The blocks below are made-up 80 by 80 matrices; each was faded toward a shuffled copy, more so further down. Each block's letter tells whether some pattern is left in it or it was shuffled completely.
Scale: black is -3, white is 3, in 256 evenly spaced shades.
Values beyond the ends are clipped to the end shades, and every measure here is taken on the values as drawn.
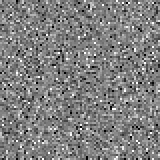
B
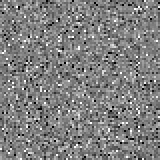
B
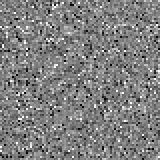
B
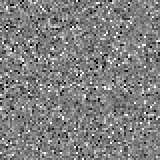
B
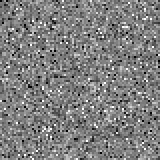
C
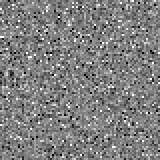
C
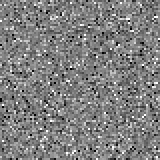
B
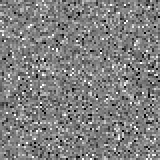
B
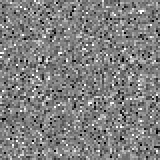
B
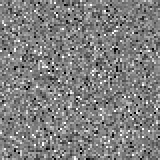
C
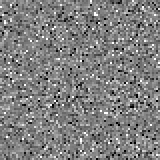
B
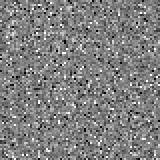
B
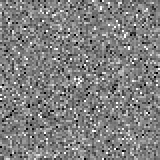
C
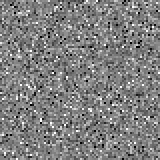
C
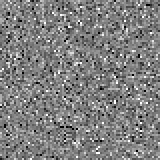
B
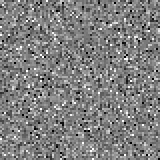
B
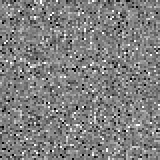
B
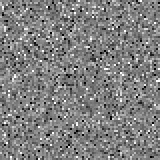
C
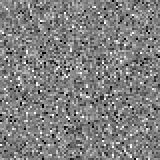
B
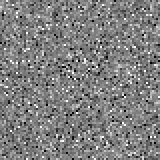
C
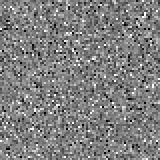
C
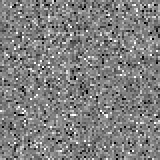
B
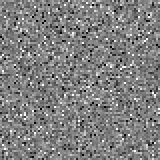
C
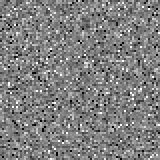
B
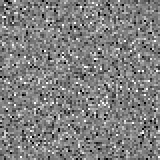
C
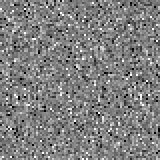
B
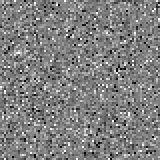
B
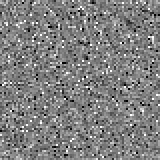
B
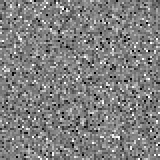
C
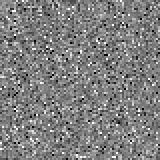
B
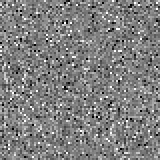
B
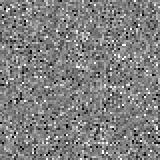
B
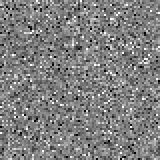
B
